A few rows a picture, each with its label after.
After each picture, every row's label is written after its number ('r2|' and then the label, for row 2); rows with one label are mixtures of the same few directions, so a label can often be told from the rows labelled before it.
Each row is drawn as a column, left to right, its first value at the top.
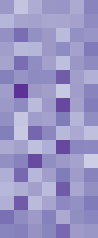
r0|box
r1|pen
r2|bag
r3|box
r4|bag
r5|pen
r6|bag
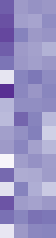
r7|bag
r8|box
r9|box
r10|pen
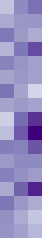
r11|pen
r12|pen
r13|pen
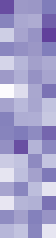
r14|pen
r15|pen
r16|box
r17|bag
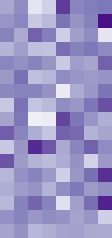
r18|bag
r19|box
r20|pen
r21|pen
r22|pen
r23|pen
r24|bag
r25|box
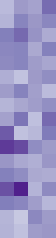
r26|pen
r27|box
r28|pen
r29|pen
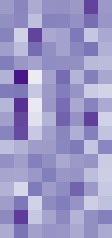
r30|bag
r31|box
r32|box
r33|box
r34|box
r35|box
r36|pen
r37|pen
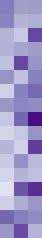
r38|pen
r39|bag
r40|box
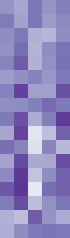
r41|box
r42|pen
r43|pen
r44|bag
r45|pen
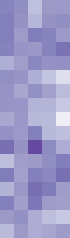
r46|bag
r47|pen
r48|pen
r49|box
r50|box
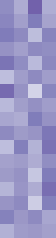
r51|bag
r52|pen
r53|pen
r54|pen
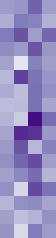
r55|box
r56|bag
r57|pen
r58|box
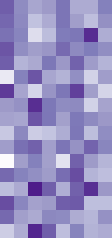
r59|bag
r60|bag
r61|bag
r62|bag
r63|bag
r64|pen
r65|box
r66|pen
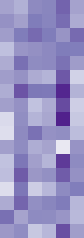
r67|pen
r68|pen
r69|bag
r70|bag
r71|pen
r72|box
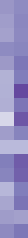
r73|box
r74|pen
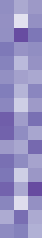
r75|pen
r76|box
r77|box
